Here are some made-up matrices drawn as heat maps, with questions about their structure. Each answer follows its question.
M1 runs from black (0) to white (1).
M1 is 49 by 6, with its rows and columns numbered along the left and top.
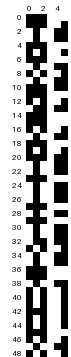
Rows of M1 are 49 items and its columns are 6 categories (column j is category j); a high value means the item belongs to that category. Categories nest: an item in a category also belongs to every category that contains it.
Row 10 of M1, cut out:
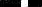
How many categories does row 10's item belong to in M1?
1
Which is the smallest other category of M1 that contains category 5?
4
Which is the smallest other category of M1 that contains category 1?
4
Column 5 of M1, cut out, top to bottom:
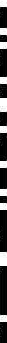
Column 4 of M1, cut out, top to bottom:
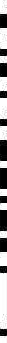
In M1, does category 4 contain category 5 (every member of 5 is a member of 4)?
yes
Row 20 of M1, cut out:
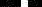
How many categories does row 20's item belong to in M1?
1
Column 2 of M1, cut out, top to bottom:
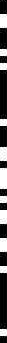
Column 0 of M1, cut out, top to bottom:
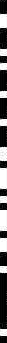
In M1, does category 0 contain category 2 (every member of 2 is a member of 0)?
yes
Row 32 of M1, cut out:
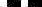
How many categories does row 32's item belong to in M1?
2
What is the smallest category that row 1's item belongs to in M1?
4
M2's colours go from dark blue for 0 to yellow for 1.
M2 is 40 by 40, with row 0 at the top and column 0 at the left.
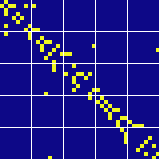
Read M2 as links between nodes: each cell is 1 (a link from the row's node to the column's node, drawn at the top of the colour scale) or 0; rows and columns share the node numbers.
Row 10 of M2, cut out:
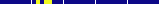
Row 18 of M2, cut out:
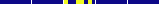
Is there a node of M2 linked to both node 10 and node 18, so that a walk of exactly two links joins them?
no
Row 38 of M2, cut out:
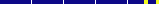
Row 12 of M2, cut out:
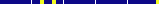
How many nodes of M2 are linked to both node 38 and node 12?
1
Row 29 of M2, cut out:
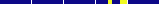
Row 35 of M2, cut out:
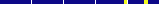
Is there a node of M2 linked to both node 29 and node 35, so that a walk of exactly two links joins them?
yes
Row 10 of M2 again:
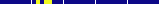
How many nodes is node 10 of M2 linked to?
3
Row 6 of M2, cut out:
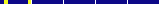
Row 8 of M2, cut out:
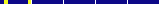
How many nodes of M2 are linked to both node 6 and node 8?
2
